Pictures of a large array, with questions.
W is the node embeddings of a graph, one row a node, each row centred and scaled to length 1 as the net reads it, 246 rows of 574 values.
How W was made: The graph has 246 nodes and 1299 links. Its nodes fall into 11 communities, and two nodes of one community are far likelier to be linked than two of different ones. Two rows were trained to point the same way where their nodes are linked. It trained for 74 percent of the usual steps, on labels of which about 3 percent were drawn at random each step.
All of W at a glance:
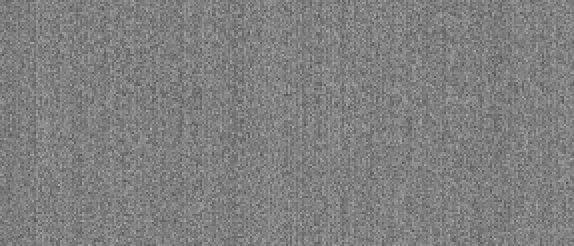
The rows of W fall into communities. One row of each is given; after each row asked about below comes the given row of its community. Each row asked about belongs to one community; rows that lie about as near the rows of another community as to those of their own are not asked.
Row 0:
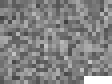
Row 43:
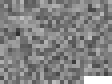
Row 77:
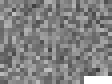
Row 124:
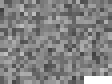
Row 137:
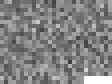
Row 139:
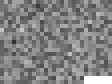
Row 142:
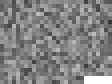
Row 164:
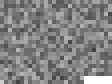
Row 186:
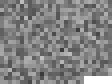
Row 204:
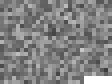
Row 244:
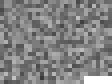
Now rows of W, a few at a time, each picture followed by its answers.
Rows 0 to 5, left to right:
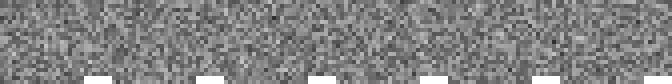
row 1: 77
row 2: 164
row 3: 43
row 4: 0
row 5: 244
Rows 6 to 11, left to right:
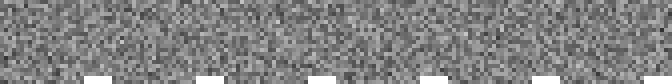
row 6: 142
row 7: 204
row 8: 139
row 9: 43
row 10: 244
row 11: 164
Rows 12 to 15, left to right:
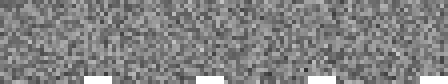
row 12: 0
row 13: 139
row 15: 0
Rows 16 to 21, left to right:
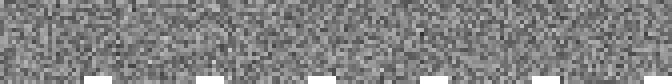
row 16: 77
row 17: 244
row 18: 244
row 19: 186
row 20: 186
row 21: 204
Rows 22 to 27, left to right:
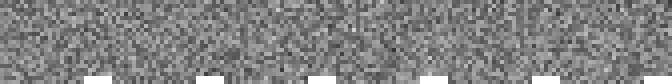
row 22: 186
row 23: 164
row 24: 77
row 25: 43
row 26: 124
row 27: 186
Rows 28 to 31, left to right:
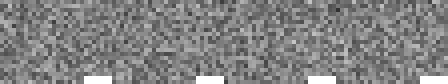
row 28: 77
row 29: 0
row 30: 139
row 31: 142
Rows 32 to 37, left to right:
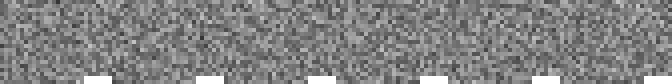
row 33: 137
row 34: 137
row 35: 244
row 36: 244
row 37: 164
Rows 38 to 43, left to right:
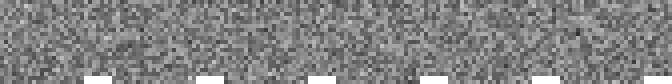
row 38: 164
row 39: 204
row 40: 124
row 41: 0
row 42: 43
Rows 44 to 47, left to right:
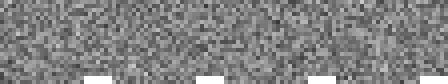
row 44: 186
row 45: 164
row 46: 186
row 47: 204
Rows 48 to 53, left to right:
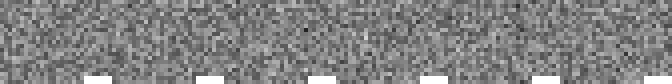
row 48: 244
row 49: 77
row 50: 77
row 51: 244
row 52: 124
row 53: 244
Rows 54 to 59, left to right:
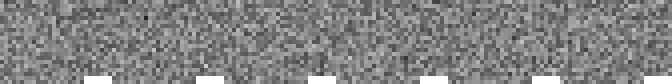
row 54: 139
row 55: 142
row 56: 244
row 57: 186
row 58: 142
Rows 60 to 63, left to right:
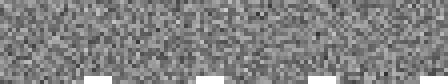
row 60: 204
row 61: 137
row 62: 244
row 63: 244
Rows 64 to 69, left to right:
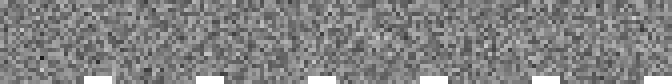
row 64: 164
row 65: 43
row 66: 43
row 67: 43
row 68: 142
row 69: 0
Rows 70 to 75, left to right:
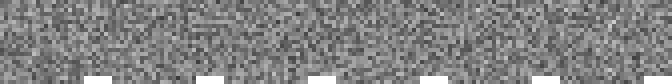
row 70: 0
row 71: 124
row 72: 137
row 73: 186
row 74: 142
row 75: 164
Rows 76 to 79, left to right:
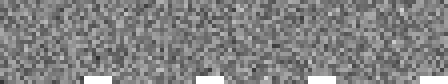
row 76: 142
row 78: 244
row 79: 43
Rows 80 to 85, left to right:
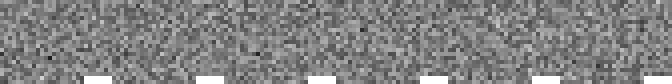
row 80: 142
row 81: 164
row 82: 244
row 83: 0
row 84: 0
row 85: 0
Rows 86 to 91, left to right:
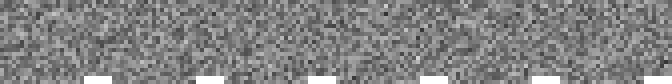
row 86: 204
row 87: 186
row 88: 186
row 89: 244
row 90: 43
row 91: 186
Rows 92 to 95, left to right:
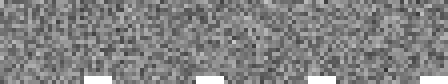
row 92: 124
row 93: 139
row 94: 43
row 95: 137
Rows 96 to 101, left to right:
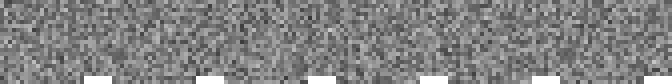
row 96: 124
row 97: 77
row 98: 186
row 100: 244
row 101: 77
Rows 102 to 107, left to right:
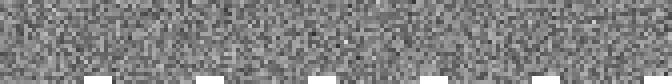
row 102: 77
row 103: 204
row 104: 186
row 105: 43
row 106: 77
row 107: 124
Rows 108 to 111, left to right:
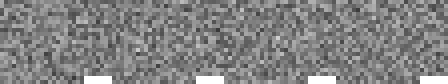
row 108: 124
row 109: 244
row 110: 142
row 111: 164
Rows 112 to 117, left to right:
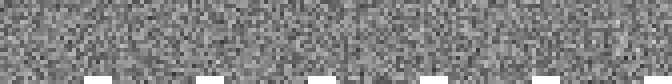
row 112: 164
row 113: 142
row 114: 186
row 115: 244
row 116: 204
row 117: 124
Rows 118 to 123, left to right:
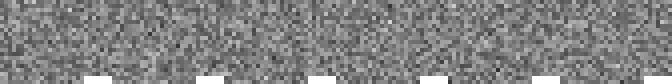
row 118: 244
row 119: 186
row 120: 0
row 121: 164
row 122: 137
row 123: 0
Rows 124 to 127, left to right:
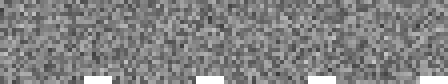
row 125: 77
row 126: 164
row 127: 43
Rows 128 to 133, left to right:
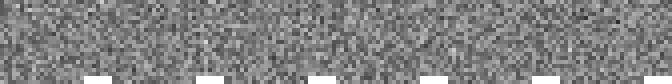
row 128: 244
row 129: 124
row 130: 124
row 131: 43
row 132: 137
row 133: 164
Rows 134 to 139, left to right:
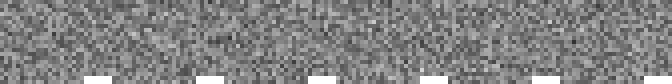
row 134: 137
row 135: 0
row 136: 0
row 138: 204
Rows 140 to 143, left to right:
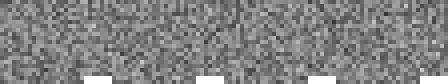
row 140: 0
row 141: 124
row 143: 124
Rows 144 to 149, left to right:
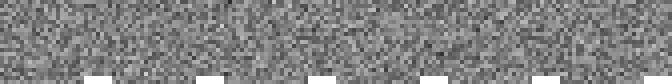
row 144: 186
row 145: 139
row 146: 204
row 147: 164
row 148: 204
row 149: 244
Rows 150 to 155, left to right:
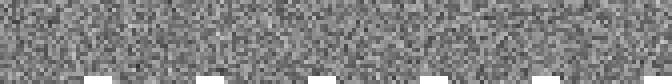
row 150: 142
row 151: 244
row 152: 139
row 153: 43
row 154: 43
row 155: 43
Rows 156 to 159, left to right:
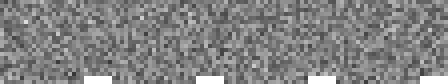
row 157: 142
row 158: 124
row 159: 137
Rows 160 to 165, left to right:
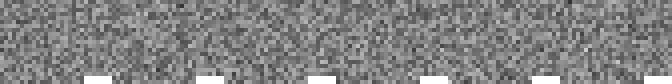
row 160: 124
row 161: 43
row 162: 43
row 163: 139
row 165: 124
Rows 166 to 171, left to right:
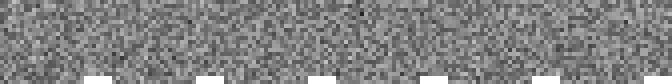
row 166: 43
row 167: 142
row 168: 139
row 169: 77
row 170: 186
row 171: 204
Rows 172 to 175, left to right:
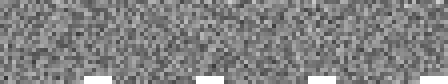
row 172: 137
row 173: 164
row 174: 142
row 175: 137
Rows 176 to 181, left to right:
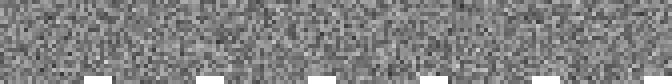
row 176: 142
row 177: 0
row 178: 43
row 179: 204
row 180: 139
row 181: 43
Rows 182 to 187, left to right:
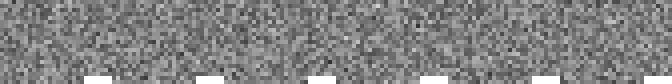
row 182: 77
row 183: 77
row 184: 186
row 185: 137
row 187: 124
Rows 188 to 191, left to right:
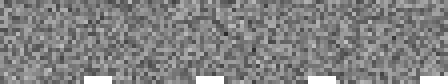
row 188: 124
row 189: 0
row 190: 0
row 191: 77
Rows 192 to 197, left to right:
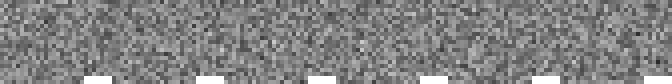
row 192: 142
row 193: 0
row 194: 142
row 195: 244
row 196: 186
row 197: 0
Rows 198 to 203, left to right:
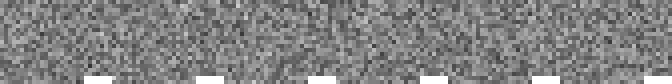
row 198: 164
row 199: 137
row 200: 186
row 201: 139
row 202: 0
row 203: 204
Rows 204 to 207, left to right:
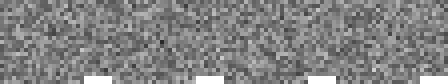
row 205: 43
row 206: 186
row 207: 204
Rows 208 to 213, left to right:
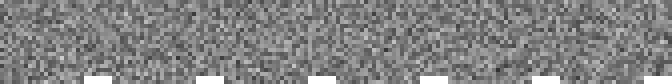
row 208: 164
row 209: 137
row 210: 0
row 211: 164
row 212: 186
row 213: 186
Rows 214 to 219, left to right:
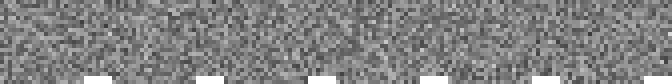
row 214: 244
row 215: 139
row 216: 164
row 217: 77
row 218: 186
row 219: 164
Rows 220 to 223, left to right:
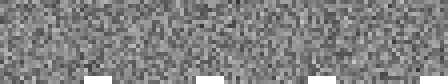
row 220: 139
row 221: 139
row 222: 142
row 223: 77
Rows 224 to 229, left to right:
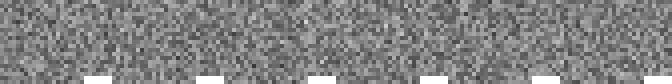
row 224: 186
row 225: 137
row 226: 43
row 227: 164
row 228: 43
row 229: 244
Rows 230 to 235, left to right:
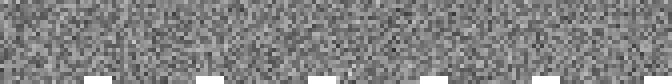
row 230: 77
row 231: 244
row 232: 164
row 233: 43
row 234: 186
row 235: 124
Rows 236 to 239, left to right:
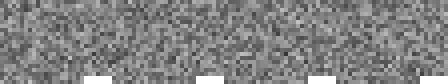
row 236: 43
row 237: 77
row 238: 204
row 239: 0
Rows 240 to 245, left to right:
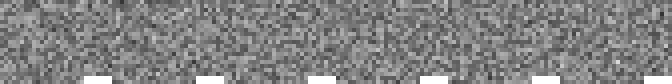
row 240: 43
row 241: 0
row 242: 244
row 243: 77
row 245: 124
